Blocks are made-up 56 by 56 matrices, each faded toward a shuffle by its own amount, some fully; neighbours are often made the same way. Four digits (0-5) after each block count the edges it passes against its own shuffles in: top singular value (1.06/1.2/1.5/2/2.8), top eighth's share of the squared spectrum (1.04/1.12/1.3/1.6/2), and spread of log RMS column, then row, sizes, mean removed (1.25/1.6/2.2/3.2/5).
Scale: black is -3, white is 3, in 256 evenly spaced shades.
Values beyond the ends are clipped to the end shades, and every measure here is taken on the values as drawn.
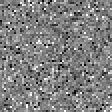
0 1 0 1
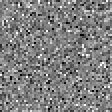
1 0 0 0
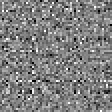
4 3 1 2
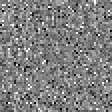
3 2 0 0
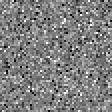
1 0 0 0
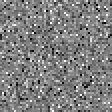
0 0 0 0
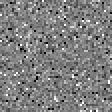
1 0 0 0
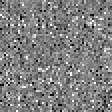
3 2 1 1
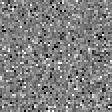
2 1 0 0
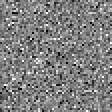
3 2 1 1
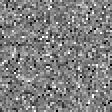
2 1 0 0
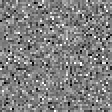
3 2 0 0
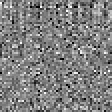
4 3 2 2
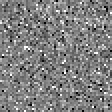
1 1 0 0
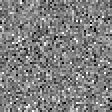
1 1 0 0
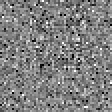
3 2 0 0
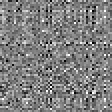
4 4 3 3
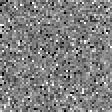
1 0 0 0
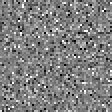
0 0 0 0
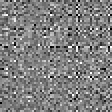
4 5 3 3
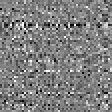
4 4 2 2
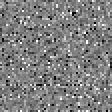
1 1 0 2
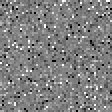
0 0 0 0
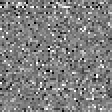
1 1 0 2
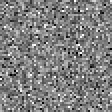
0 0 0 0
